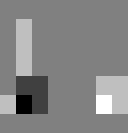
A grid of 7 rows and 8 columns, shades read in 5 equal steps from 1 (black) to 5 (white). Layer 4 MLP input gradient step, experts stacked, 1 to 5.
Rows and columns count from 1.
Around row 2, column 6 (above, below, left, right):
3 3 3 3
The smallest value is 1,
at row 6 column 2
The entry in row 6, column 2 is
1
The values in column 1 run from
3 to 4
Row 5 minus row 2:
0 -2 -1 0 0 0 1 1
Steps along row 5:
down same up same same up same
